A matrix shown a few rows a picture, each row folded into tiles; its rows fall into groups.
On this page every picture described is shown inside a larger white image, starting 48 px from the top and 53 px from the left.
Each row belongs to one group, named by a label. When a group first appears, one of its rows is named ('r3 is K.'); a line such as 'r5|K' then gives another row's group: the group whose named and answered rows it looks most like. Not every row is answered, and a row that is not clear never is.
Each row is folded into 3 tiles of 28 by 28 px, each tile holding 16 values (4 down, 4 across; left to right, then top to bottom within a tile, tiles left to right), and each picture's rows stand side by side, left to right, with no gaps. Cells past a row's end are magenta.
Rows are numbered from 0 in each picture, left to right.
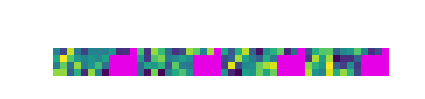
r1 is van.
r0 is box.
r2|van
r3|box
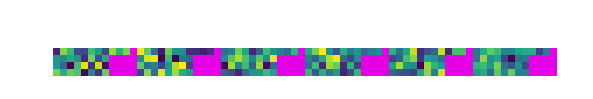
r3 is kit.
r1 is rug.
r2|van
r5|box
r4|van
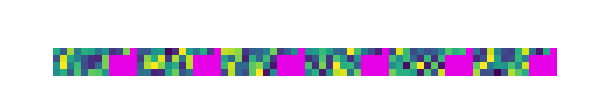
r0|box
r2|rug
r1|van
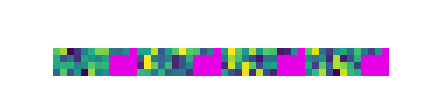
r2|box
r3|rug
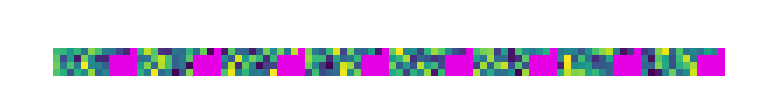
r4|rug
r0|rug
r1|kit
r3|rug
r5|kit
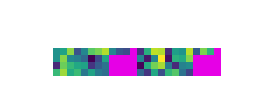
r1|van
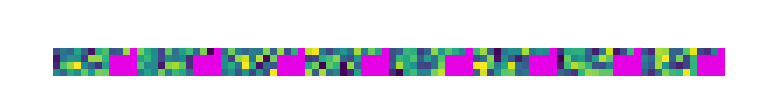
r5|rug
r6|van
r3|kit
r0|van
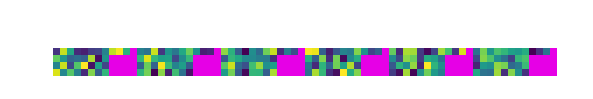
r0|kit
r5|box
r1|box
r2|rug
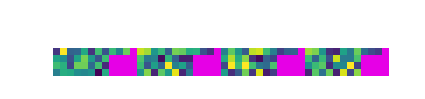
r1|rug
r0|kit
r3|rug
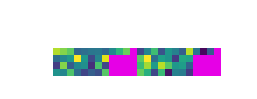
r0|kit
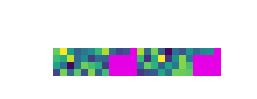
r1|van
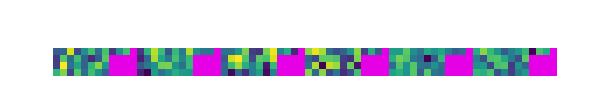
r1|van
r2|van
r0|box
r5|kit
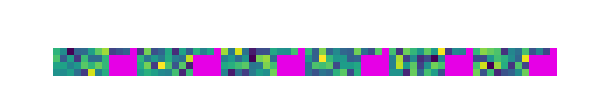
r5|kit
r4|box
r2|van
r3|van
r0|rug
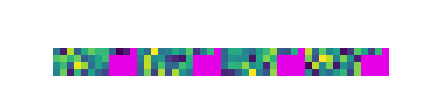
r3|van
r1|box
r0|box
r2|van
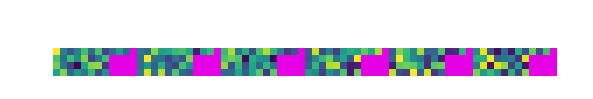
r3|kit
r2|rug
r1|box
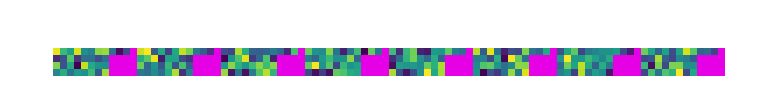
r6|box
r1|rug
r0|rug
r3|van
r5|van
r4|van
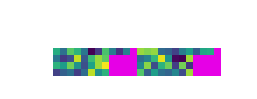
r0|van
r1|kit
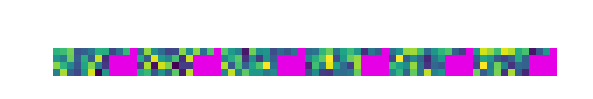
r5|box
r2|rug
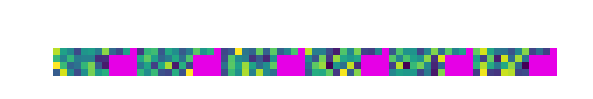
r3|rug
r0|rug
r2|box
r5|rug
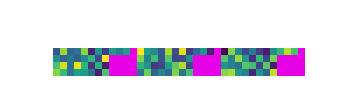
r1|rug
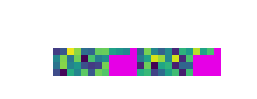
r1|kit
